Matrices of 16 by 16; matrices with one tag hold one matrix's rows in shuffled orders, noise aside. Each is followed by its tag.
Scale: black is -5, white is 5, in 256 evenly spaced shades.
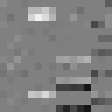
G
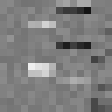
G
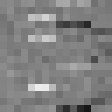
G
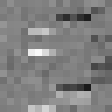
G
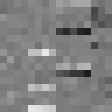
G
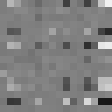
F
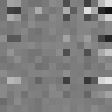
F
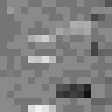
G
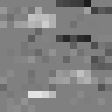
G
